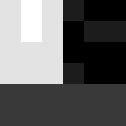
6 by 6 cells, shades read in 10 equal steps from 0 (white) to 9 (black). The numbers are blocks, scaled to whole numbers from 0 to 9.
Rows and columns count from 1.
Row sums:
28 27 30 29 42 42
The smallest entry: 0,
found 2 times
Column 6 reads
9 8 9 9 7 7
